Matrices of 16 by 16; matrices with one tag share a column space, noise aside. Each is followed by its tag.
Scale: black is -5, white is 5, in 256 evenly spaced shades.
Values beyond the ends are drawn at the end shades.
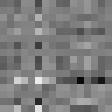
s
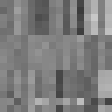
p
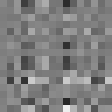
s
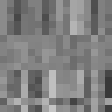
p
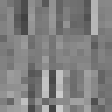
p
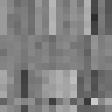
p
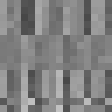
p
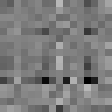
s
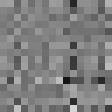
s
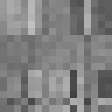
p
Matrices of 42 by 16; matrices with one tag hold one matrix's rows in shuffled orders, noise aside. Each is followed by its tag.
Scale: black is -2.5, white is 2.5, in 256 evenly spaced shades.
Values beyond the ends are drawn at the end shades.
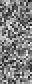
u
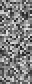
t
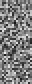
u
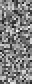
u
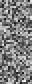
u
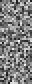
t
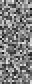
u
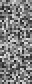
t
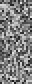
t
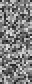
u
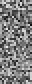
u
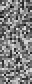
t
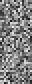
t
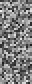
u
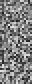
t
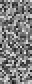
u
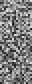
u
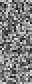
u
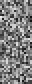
t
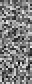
u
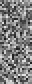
u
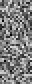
t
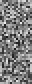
u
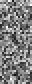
u
